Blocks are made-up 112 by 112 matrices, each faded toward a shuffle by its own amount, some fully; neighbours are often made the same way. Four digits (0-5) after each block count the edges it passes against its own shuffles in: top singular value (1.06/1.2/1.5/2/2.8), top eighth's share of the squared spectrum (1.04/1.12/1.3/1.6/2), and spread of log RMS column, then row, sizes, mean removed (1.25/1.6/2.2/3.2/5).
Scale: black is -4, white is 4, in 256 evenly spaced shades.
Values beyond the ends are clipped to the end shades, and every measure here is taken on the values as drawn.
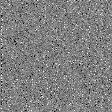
2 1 2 0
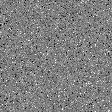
0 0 0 0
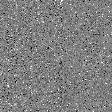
1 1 2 0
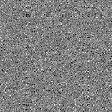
4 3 2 2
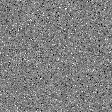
0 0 0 0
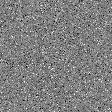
0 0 0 0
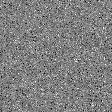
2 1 0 0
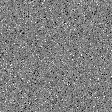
0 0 0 0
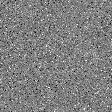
2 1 0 0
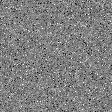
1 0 0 0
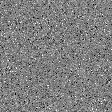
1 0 0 0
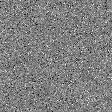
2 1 0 0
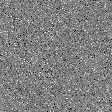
0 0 0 0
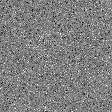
0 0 0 0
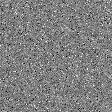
1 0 0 0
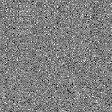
4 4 2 2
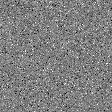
0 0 0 0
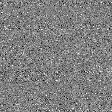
1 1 0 3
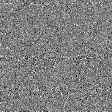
1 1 0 3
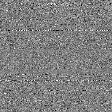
2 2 0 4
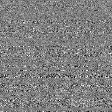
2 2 0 4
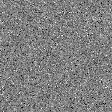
0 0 0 1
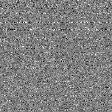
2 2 0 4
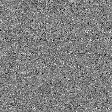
0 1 0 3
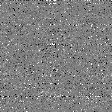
2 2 1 2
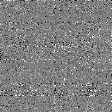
2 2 2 3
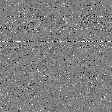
3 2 1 2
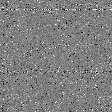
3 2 0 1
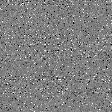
2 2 1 2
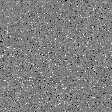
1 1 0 1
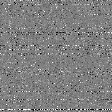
3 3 1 3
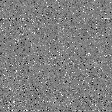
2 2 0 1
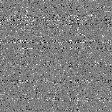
2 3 2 3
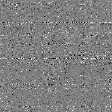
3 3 2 3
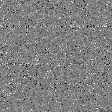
2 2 1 2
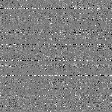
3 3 2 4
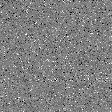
1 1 0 1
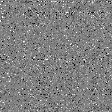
1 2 1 2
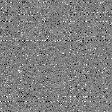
2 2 2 3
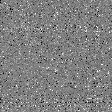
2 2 1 2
